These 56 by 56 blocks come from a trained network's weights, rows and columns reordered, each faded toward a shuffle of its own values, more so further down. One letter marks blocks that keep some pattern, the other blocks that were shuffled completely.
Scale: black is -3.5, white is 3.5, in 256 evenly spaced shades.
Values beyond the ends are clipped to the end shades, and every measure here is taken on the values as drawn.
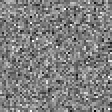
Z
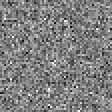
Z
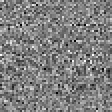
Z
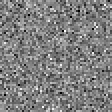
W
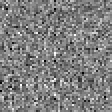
Z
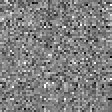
Z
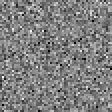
W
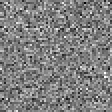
Z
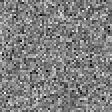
W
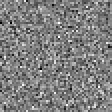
Z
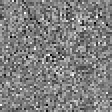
Z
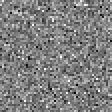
W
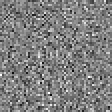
Z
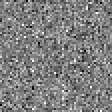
Z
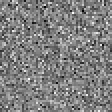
W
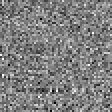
Z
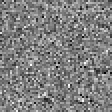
W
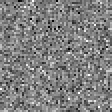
Z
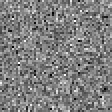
Z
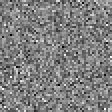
Z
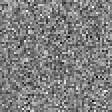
Z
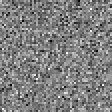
W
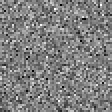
W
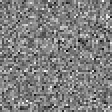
Z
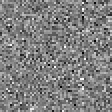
Z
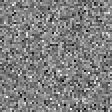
W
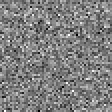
W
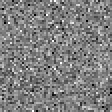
Z
